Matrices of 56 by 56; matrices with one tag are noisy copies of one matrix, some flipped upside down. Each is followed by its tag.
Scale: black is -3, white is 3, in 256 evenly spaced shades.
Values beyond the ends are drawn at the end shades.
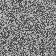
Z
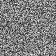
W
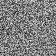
W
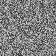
Z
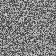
W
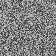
Z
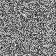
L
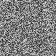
L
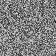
Z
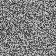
W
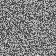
W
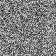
L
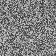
Z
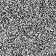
Z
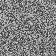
Z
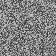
Z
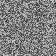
L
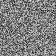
W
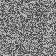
L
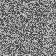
L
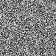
Z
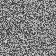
W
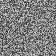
W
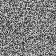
W
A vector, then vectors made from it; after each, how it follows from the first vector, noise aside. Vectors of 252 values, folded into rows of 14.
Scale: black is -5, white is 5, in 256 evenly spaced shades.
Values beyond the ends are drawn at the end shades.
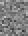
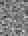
negated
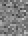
reversed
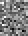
scaled up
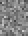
sign-scrambled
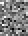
scaled up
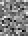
scaled up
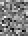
scaled up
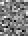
scaled up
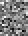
scaled up
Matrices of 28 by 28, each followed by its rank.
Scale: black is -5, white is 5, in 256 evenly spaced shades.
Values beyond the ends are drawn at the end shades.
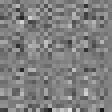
three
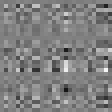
two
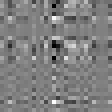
two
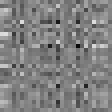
three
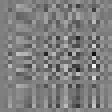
two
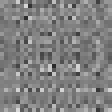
three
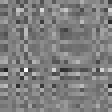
three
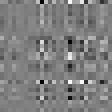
two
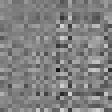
three
